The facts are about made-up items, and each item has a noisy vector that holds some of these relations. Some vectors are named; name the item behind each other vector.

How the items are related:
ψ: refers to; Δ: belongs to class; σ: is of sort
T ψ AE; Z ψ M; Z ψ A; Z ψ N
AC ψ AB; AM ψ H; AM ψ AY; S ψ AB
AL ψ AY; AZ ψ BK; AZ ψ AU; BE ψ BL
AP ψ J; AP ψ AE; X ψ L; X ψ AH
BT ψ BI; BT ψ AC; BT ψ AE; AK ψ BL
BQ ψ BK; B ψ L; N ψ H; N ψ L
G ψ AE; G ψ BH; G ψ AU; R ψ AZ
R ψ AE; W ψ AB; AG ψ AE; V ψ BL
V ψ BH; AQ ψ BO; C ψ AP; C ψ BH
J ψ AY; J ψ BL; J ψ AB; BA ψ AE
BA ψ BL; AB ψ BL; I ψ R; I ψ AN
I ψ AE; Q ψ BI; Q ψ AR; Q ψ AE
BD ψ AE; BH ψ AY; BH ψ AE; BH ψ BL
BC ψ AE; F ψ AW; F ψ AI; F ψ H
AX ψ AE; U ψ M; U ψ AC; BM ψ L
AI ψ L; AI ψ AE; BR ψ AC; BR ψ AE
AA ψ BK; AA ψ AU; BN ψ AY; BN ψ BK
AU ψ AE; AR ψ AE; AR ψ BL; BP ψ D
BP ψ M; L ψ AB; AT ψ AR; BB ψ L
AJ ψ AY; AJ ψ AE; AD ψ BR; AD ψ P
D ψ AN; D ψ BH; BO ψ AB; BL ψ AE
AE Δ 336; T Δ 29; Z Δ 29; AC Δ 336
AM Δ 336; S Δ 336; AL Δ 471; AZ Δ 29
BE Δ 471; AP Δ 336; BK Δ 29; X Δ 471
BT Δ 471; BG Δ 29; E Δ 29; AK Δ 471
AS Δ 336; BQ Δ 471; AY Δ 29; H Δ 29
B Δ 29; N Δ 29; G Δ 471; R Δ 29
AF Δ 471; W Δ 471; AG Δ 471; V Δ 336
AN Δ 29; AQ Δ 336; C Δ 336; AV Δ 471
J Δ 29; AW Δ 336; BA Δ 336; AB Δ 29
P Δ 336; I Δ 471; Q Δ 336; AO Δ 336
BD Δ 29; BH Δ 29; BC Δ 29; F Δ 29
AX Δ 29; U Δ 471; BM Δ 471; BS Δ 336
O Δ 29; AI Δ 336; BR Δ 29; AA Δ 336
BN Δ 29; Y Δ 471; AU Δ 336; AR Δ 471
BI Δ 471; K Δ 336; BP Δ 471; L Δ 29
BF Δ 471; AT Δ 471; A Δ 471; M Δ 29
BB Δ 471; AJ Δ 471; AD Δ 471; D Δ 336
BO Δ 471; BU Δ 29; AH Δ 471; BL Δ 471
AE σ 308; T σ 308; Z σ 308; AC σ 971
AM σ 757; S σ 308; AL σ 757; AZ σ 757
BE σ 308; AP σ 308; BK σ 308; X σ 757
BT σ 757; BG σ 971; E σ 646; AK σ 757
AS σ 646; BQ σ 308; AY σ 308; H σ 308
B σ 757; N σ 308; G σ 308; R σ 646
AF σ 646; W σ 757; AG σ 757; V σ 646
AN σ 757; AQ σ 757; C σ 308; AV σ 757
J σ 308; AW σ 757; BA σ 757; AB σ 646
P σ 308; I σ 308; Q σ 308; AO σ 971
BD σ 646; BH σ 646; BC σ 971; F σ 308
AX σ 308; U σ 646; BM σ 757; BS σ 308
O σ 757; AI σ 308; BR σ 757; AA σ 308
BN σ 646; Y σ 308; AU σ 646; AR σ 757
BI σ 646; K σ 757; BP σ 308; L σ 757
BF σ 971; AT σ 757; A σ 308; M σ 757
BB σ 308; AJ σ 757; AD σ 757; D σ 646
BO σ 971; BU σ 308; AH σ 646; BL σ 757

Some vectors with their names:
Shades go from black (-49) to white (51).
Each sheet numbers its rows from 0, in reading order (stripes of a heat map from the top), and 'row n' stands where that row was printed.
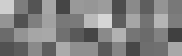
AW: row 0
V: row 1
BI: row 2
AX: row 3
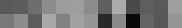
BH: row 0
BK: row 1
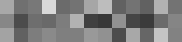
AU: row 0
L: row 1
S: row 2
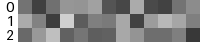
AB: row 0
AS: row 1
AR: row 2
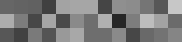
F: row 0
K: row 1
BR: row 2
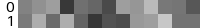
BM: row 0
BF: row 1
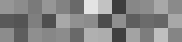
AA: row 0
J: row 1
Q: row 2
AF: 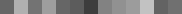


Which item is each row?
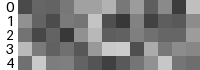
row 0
BN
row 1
M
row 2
B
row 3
AM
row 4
Y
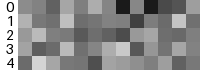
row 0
AY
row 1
P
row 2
A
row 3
D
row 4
BQ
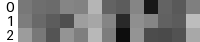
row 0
AN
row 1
N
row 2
H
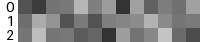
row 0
BC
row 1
BP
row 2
AV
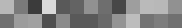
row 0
AO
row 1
BB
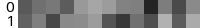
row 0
AZ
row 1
BU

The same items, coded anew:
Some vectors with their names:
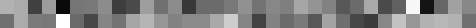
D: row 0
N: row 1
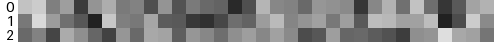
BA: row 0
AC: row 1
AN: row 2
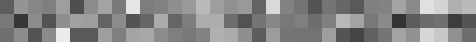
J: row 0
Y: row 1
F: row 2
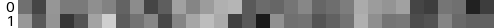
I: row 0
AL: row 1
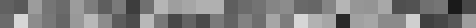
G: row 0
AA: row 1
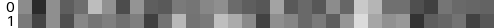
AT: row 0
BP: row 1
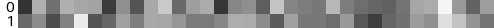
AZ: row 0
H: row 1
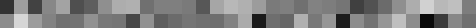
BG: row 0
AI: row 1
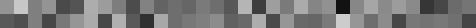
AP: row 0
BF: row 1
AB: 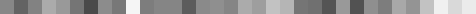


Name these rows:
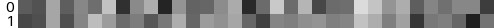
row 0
BO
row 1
BQ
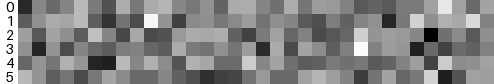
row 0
BK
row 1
L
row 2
BL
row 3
U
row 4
BR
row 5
AS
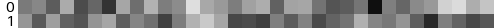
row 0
BH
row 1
AJ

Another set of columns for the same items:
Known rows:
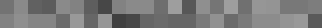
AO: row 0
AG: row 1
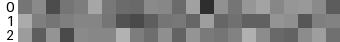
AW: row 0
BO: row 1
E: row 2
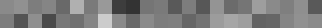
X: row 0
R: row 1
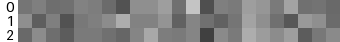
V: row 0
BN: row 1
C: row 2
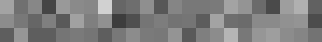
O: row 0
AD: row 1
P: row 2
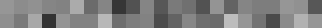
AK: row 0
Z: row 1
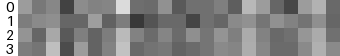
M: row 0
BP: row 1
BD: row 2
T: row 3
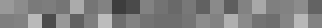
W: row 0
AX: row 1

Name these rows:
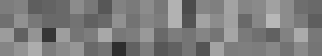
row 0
AS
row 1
AU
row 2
BG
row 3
BE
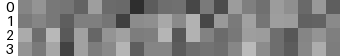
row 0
BQ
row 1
AC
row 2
AB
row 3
BU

